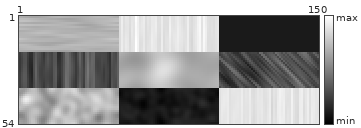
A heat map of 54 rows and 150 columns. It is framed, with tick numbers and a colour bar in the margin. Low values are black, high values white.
The table splits into 3 rows of 3 panels. Panel 1,1: high, streaked across, faint in contrast. Panel 1,2: very high, streaked downward, faint in contrast. Panel 1,3: very low, flat. Panel 2,1: low, streaked downward. Panel 2,2: high, smooth. Panel 2,3: low, slanting down to the right. Panel 3,1: high, blotchy. Panel 3,2: very low, blotchy, faint in contrast. Panel 3,3: very high, streaked downward, faint in contrast.
